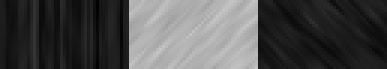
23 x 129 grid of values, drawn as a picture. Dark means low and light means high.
It is made of 1 by 3 panels. Panel 1,1: very low, streaked downward, faint in contrast. Panel 1,2: high, slanting up to the right, faint in contrast. Panel 1,3: very low, slanting down to the right, faint in contrast.
